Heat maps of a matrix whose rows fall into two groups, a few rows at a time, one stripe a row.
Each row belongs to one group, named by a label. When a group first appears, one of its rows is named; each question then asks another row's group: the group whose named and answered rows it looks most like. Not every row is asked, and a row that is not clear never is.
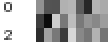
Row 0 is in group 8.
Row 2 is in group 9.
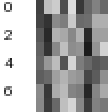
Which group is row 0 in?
9
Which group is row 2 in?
8
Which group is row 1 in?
8
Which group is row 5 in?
8
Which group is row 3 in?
8
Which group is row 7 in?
8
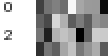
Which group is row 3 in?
9
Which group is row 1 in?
8
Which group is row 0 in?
9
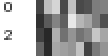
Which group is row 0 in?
9
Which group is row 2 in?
8
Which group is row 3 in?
8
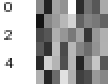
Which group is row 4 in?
9
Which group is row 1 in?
9
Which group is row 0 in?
8
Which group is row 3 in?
8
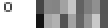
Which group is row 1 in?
9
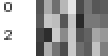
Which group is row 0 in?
9
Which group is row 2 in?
8
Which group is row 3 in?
9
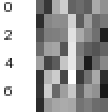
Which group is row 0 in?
8
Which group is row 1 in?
9
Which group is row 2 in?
9
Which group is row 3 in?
9
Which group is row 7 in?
9
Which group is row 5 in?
9
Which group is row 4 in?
8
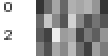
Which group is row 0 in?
9
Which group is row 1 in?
9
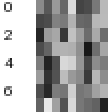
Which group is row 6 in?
8
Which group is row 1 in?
8
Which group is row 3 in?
8
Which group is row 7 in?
9
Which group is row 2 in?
9
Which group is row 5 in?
8
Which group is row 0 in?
8
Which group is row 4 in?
8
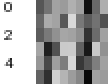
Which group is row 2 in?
8
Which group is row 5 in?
8
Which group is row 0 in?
8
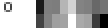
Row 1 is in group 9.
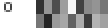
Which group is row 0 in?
9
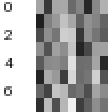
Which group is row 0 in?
8
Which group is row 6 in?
8
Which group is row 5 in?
9
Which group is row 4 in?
9
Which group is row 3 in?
8
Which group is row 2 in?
9
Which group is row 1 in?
9
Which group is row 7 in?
9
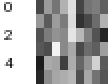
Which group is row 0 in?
9
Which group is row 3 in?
8
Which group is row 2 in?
9
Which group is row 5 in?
9
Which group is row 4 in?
9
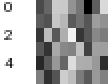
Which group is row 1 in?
8
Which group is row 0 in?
8
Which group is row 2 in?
9
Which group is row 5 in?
8
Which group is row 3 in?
8
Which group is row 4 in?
9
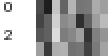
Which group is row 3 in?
8
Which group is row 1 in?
8
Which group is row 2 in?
8
